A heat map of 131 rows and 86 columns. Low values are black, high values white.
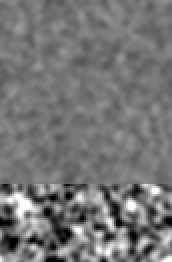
Seam: horizontal, 70% of the way down, the top part calmer. Grain: blotchy. Mirror symmetry: none. Stripes: none. Histogram: heavy tails on both sides.
